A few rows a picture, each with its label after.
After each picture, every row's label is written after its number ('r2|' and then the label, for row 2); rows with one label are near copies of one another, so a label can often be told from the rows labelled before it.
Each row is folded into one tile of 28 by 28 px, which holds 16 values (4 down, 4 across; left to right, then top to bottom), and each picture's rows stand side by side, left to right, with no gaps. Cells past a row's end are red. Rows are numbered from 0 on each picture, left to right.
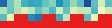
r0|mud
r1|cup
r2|mud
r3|mud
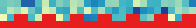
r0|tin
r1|mud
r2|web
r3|cup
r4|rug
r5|rug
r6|tin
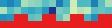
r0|cup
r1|rug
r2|mud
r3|cup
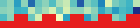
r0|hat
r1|mud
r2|tin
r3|hat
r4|rug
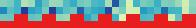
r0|rug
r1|rug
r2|rug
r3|rug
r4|mud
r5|rug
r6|web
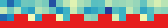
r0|cup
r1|tin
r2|web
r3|rug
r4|web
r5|web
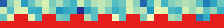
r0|mud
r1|web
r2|rug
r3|web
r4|web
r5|mud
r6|web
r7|cup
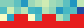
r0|tin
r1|web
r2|rug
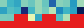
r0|rug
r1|tin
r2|rug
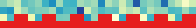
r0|web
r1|tin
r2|rug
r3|hat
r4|tin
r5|tin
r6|web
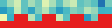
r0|web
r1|web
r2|web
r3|hat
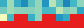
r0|tin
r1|hat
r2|cup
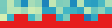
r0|tin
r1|hat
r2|hat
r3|cup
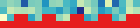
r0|tin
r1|hat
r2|rug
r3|hat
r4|mud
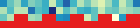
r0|mud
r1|rug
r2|cup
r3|web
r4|tin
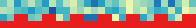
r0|hat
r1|rug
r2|web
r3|cup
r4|web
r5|hat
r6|mud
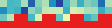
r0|rug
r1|mud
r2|mud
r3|hat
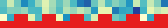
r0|tin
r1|web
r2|tin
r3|mud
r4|rug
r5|tin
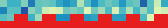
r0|rug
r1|mud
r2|cup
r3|cup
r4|cup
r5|mud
